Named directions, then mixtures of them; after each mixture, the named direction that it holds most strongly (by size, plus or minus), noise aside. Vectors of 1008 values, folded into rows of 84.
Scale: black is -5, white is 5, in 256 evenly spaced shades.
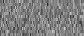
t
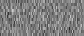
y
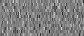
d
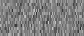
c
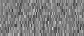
c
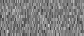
t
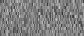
t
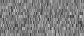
t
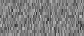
c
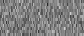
t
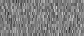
y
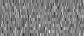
d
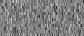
d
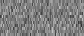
t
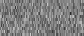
t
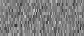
c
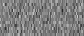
c
